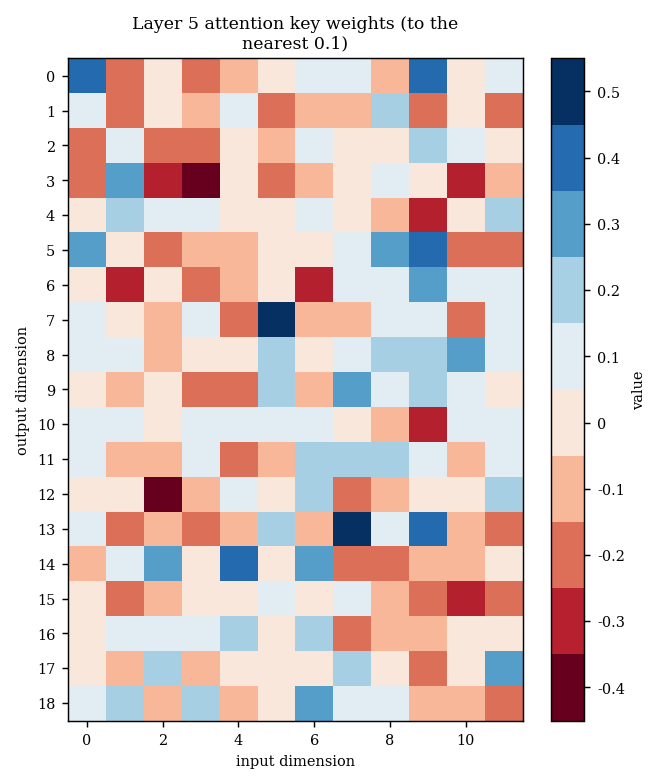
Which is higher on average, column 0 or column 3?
column 0
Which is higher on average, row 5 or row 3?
row 5
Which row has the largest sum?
8
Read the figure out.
Title: Layer 5 attention key weights (to the nearest 0.1)
x-axis: input dimension, ticks 0 2 4 6 8 10
y-axis: output dimension, ticks 0 1 2 3 4 5 6 7 8 9 10 11 12 13 14 15 16 17 18 (0 at the top)
Colour bar: value, ticks -0.4 -0.3 -0.2 -0.1 0 0.1 0.2 0.3 0.4 0.5
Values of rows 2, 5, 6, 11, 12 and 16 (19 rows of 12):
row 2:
-0.2 0.1 -0.2 -0.2 0 -0.1 0.1 0 0 0.2 0.1 0
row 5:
0.3 0 -0.2 -0.1 -0.1 0 0 0.1 0.3 0.4 -0.2 -0.2
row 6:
0 -0.3 0 -0.2 -0.1 0 -0.3 0.1 0.1 0.3 0.1 0.1
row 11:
0.1 -0.1 -0.1 0.1 -0.2 -0.1 0.2 0.2 0.2 0.1 -0.1 0.1
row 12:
0 0 -0.4 -0.1 0.1 0 0.2 -0.2 -0.1 0 0 0.2
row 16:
0 0.1 0.1 0.1 0.2 0 0.2 -0.2 -0.1 -0.1 0 0
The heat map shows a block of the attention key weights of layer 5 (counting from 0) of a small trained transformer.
